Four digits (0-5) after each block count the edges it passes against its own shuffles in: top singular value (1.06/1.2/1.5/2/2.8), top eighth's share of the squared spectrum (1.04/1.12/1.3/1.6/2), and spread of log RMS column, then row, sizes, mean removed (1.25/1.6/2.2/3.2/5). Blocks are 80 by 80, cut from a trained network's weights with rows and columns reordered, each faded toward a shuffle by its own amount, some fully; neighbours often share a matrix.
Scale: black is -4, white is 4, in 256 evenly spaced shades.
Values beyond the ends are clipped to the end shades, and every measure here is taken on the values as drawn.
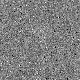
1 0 0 0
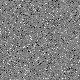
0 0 0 0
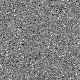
0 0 0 0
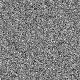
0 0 0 0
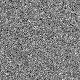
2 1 0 0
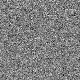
1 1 0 0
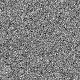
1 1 0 0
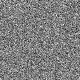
1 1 0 0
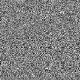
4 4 1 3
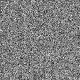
2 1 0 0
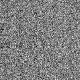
3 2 0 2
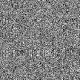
3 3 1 2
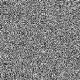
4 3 1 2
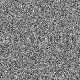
3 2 0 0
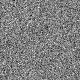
1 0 0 0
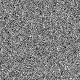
1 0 0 0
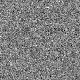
3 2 0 1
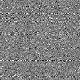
4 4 0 3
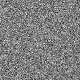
2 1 0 0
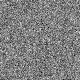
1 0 0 0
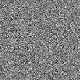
4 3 1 2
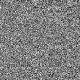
3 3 1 1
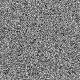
2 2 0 0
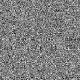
4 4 1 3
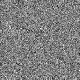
3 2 0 1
